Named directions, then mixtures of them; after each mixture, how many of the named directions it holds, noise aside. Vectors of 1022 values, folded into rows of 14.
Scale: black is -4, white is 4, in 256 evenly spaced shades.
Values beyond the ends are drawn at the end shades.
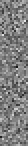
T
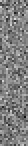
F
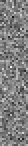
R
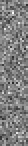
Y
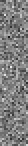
one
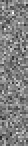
one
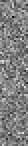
two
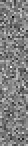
one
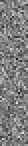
three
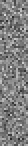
one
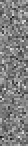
three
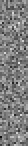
three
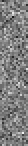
two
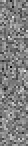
one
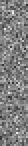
one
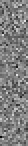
one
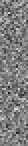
two
